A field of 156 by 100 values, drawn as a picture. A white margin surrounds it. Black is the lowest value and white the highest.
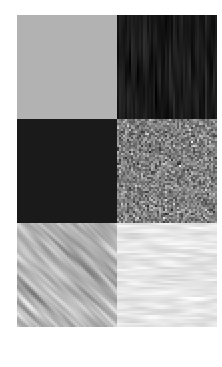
It is made of 3 by 2 panels. Panel 1,1: high, flat. Panel 1,2: very low, streaked downward, faint in contrast. Panel 2,1: very low, flat. Panel 2,2: middling, fine-grained, strong in contrast. Panel 3,1: high, slanting down to the right. Panel 3,2: very high, streaked across, faint in contrast.
